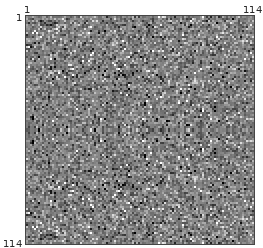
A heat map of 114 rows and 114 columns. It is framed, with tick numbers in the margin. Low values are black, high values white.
Overall the values sit about 50% of the way up the scale. No row or column stands out. The top and bottom halves mirror each other. No seam splits the table. There is no overall slope. Fine speckle covers the field.
